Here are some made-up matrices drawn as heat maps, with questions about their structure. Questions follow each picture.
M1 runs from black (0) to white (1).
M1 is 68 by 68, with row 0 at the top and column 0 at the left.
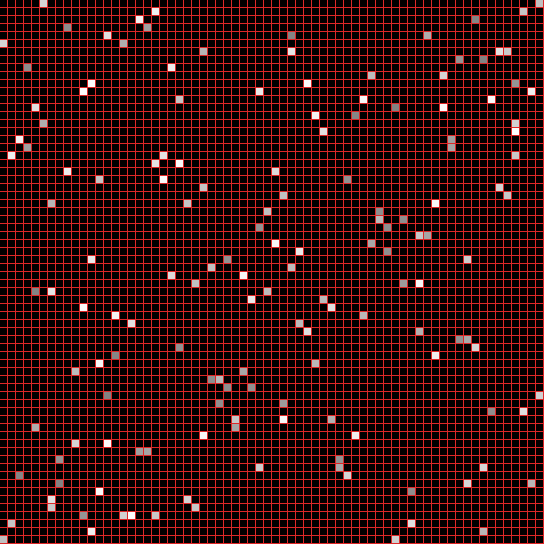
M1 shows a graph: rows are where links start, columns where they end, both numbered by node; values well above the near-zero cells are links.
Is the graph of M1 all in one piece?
yes
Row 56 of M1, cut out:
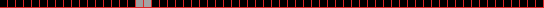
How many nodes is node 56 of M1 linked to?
2
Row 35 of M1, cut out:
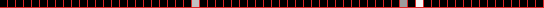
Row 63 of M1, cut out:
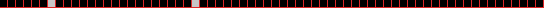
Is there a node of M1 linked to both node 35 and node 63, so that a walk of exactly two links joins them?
yes
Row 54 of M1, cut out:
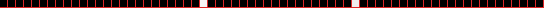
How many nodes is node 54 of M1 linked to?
2
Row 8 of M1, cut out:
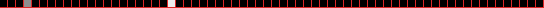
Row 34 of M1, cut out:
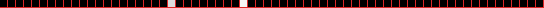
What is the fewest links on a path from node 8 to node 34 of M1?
2
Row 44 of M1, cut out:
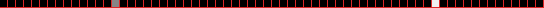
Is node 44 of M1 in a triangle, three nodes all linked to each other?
no
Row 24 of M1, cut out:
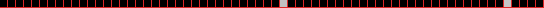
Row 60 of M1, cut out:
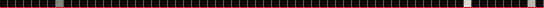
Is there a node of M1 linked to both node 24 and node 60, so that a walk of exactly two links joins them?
no
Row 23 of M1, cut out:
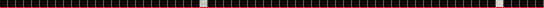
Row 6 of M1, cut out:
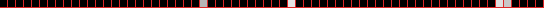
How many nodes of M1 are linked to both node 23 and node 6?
2
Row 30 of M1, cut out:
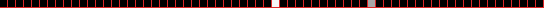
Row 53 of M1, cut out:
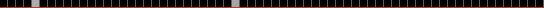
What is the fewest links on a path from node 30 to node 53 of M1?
6
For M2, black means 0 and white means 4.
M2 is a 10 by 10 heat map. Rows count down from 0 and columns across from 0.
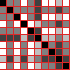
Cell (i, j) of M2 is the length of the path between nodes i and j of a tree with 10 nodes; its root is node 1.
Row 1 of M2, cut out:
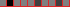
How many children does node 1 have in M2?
2
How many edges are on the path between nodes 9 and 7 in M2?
2
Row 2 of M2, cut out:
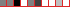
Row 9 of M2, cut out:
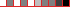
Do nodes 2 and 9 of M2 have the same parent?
no
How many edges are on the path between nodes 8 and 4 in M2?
3
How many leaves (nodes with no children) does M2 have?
7
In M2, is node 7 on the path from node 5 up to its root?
no
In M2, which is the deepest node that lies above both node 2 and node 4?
5
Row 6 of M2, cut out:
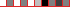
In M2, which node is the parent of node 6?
8
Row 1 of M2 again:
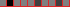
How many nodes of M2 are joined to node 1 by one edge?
2
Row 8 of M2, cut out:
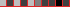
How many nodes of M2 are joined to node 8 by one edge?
5
